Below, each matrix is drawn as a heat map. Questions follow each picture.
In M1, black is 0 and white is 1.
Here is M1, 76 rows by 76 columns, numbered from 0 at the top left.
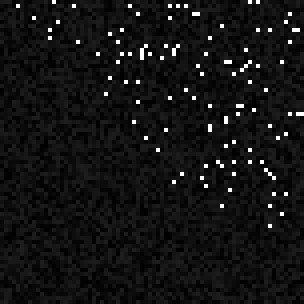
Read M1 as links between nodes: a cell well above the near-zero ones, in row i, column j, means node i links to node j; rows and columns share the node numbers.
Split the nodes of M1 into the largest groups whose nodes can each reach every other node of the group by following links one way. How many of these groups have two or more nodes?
1
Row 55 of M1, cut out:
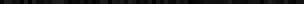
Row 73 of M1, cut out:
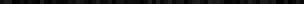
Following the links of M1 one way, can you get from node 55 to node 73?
no
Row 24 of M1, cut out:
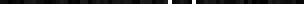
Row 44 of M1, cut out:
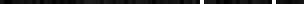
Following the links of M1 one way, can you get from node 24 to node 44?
no
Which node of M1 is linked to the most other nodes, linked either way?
node 13
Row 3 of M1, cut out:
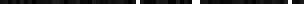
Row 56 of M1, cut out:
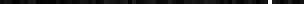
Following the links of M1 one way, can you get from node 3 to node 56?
yes
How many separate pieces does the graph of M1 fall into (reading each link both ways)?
4
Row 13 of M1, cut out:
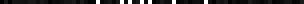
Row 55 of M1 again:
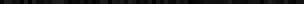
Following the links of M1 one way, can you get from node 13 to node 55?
yes
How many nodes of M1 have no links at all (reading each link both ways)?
3
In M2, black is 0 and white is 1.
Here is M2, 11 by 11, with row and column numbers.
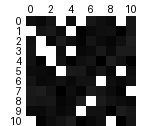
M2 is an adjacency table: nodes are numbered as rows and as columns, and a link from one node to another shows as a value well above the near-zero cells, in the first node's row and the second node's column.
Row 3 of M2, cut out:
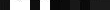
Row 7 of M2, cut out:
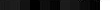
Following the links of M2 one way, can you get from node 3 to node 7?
no
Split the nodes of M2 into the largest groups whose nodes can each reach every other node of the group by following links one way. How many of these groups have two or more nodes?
2
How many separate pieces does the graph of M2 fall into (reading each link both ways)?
1
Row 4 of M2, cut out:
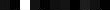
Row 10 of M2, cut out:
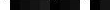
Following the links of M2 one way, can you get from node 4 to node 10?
no
